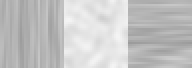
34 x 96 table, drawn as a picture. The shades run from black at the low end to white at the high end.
The table splits into one row of 3 panels. Panel 1,1: high, streaked downward, faint in contrast. Panel 1,2: very high, blotchy, faint in contrast. Panel 1,3: high, streaked across, faint in contrast.
